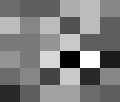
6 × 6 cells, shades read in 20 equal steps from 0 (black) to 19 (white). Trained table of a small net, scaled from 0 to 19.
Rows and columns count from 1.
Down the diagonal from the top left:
8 10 11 0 3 7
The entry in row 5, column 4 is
15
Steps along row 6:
up up same down down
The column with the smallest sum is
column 6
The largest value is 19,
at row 4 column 5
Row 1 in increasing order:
7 7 8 10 13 14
